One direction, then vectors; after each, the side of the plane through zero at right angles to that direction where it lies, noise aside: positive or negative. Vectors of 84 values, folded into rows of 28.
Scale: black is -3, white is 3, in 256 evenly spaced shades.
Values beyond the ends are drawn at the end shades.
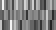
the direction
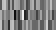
positive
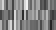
positive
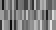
negative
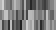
positive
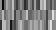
negative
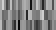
positive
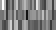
positive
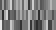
positive
